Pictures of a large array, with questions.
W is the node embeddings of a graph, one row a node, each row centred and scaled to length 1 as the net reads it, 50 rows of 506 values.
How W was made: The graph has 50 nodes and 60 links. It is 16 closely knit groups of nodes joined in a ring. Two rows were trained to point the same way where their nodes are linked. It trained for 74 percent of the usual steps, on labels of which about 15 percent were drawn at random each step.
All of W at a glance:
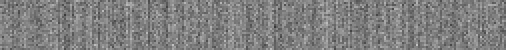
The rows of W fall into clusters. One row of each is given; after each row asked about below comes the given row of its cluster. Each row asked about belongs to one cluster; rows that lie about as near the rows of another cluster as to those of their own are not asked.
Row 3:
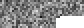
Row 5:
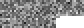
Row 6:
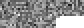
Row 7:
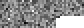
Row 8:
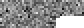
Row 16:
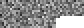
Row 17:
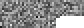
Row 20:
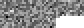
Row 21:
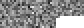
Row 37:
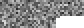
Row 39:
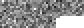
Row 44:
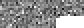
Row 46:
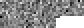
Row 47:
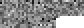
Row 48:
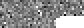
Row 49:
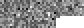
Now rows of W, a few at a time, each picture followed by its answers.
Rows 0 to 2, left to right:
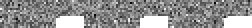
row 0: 49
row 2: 37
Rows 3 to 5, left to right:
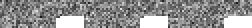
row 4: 5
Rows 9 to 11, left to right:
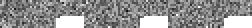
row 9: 20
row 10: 7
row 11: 17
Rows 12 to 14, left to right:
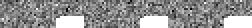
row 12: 3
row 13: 48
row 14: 6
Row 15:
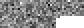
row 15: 39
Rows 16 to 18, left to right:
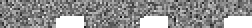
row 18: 46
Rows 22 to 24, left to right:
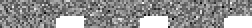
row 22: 21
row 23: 16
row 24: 48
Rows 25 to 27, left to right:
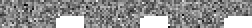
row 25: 47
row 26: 5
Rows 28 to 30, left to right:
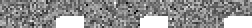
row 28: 6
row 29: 8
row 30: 17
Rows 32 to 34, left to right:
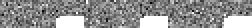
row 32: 44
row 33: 16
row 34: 20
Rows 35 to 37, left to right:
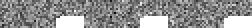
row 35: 7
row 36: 6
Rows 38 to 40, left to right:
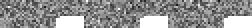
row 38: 37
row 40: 37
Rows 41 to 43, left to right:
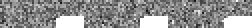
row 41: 47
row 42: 21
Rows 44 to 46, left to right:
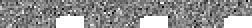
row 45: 3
